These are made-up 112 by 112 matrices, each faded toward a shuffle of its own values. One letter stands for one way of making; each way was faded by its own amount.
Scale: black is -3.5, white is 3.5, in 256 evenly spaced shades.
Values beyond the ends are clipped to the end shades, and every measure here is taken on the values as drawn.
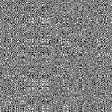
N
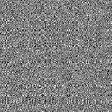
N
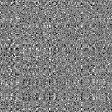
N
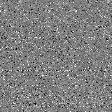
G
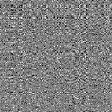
N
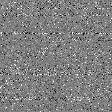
G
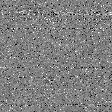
G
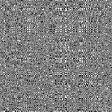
N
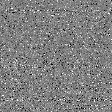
G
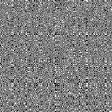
N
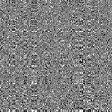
N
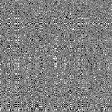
N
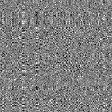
N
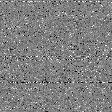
G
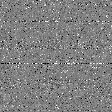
G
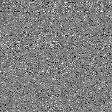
G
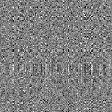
N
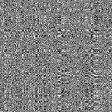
N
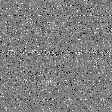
G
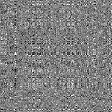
N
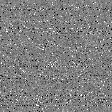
G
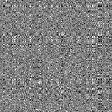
N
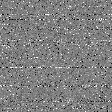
G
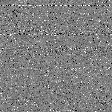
G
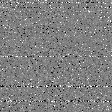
G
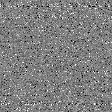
G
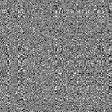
N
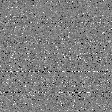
G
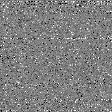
G
